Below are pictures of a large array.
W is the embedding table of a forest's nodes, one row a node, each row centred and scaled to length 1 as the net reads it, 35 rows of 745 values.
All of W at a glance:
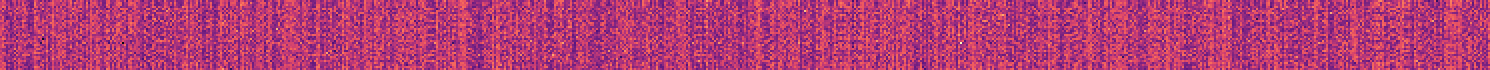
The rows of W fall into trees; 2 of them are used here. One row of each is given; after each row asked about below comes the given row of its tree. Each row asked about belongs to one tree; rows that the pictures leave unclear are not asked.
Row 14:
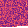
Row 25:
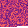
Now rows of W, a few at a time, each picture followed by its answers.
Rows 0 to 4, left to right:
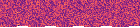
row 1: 14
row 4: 25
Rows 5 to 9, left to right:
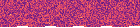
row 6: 25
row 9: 14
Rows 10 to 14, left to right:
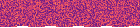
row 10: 25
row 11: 14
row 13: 25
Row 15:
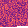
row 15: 14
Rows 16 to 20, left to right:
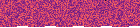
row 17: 25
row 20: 25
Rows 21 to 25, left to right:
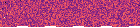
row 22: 14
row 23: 14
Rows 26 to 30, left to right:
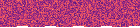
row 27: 25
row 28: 14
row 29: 14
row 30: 25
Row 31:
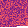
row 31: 14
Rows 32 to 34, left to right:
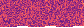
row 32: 14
